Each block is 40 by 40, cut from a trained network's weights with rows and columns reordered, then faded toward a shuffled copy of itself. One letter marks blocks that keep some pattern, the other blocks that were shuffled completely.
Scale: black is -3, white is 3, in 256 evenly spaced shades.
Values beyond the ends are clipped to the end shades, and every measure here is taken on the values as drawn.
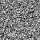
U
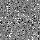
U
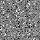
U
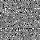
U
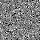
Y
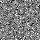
Y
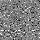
U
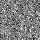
Y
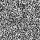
Y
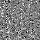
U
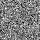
Y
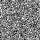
Y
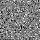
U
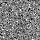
Y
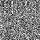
U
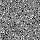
Y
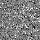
U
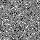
Y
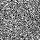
Y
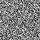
U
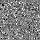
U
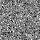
Y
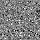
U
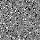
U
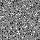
Y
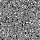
Y
